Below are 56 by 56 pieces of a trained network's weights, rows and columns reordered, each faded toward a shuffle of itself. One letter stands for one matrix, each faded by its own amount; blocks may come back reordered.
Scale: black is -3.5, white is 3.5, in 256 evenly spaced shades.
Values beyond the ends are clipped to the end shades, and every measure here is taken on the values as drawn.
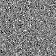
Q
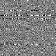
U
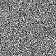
Q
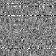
U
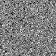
Q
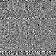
U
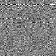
U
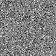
Q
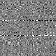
U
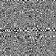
U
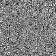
Q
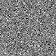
Q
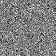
Q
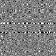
U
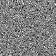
Q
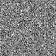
Q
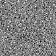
Q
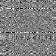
U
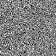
Q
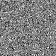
Q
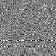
U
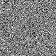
Q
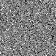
Q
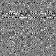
U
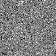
Q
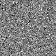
Q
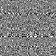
U
